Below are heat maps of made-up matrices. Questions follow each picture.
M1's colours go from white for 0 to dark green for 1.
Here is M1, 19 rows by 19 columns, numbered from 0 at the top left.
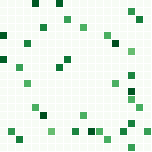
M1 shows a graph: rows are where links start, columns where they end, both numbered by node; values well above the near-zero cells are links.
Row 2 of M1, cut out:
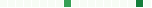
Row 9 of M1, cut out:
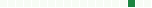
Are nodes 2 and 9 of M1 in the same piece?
no
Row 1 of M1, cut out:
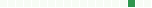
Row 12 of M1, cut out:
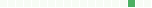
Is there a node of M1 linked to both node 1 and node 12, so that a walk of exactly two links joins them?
yes
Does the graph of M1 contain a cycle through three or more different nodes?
yes
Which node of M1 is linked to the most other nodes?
node 16
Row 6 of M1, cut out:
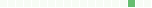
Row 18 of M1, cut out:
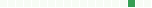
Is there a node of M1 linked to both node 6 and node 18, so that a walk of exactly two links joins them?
yes
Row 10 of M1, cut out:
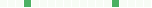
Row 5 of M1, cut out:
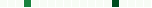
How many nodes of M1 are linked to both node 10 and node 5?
2
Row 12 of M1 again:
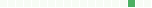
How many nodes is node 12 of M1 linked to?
1
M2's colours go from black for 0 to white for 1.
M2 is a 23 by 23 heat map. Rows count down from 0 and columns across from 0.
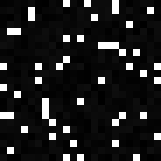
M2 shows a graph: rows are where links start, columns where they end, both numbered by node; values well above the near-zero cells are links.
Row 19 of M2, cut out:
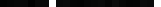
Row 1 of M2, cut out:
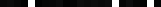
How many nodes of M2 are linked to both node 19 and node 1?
0
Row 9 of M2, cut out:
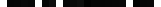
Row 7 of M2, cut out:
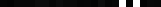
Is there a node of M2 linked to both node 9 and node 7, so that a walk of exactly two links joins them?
no
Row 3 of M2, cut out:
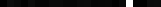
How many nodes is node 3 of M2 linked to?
1
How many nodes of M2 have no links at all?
0
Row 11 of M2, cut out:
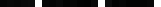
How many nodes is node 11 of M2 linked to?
3
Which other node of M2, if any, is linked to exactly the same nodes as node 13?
none
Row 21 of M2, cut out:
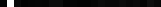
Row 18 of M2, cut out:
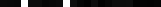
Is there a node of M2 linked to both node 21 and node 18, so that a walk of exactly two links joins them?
no
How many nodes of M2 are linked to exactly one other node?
7
